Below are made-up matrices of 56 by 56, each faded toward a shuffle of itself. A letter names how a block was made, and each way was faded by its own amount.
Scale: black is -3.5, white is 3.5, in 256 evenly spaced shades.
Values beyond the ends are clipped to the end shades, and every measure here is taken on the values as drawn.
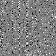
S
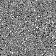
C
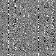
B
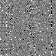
S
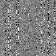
B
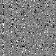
S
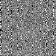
B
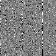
B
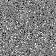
C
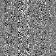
B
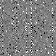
S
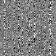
B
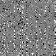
S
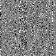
B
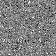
C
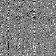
S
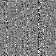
B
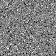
C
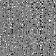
S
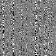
B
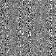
B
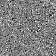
C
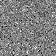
C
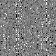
S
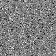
C
